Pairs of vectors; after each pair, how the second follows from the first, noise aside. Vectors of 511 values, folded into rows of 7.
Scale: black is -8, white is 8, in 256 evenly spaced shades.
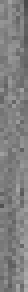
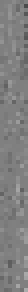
partly zeroed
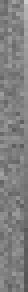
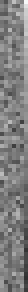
scaled up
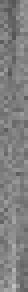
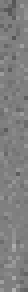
partly zeroed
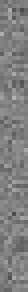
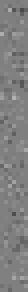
partly zeroed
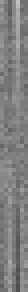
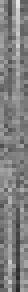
scaled up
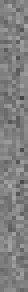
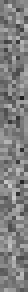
scaled up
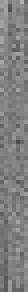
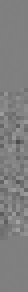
partly zeroed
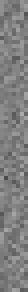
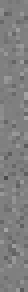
partly zeroed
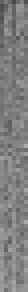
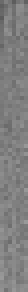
shrunk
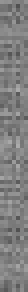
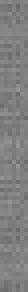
shrunk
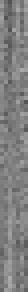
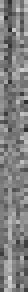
scaled up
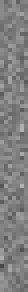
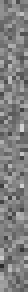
scaled up
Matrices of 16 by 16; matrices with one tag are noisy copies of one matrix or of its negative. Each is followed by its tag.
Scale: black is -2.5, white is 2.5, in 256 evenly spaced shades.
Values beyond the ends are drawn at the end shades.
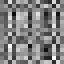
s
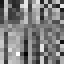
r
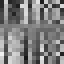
r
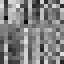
r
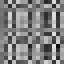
s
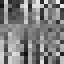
r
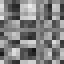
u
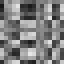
u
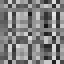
s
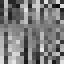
r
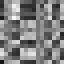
u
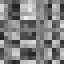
u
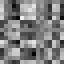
u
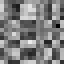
u
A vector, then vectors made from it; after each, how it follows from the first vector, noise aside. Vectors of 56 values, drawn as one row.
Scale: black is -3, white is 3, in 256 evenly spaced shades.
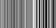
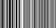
reversed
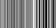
copied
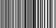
negated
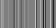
partly zeroed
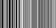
reversed
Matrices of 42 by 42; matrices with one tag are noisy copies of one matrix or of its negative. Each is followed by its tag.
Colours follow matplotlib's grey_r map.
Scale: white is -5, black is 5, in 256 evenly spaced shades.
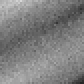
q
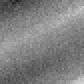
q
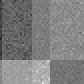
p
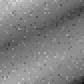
q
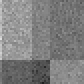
p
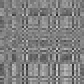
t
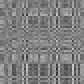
t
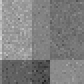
p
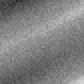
q
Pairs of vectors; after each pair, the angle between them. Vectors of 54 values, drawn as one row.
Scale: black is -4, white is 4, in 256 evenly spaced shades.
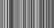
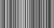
partly aligned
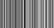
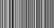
orthogonal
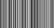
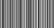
partly opposed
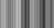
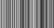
partly aligned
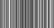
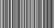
partly opposed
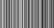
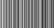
nearly parallel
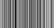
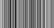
nearly parallel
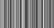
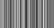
nearly parallel
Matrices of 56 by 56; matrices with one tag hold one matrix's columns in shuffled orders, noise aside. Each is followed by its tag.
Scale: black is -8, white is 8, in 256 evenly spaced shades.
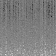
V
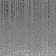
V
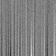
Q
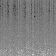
V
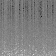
V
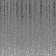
V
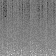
V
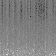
V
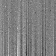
Q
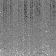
V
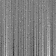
Q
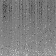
V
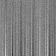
Q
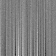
Q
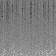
V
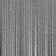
Q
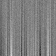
Q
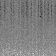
V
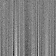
Q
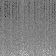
V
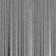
Q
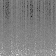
V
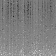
V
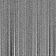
Q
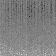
V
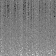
V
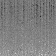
V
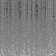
V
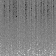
V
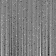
Q
